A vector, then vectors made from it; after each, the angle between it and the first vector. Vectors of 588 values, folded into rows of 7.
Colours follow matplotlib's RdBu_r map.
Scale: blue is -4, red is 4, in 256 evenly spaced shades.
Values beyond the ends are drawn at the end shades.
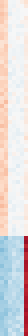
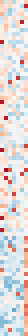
partly aligned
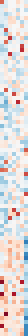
partly opposed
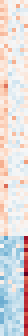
nearly parallel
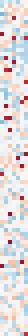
orthogonal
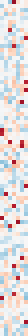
orthogonal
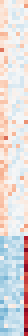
nearly parallel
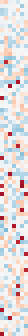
orthogonal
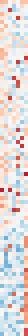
partly aligned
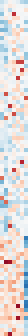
partly opposed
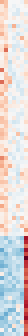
nearly parallel
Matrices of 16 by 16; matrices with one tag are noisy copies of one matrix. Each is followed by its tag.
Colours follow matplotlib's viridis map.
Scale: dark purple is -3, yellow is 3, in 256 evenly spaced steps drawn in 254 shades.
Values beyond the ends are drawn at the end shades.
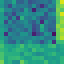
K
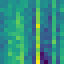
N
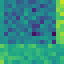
K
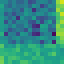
K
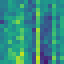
N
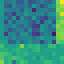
K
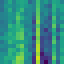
N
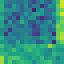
K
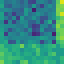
K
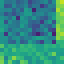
K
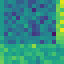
K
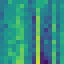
N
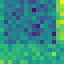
K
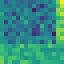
K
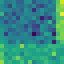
K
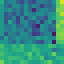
K
